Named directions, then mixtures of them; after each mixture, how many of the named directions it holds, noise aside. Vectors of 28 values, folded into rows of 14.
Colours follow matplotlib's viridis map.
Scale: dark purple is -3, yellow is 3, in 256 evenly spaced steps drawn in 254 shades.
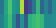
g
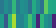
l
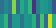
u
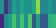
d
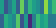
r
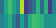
one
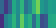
one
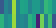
two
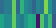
two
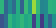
three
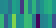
three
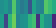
one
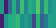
two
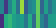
three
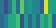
three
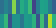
one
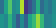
one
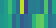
three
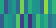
one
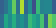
three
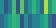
two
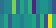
one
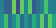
two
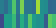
three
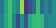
one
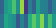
two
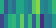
two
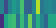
two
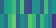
two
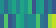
three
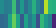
two
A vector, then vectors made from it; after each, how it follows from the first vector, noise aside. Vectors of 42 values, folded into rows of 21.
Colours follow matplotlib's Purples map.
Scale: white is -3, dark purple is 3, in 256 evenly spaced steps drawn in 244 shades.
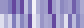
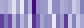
negated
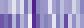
negated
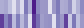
negated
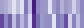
negated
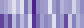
negated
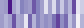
wrapped around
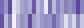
wrapped around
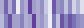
reversed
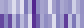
negated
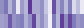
reversed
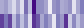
negated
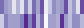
wrapped around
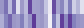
reversed
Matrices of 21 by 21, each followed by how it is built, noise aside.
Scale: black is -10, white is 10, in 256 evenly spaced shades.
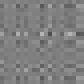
low rank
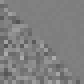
lower triangular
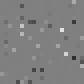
sparse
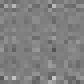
low rank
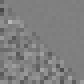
lower triangular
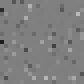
sparse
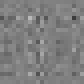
low rank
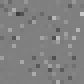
sparse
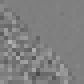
lower triangular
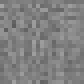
low rank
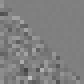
lower triangular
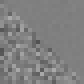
lower triangular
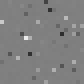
sparse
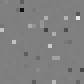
sparse
